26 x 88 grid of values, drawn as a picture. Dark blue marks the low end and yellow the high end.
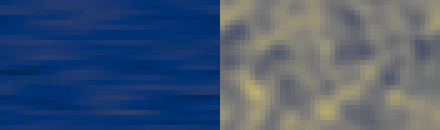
The table splits into one row of 2 panels. Panel 1,1: very low, streaked across, faint in contrast. Panel 1,2: middling, blotchy.
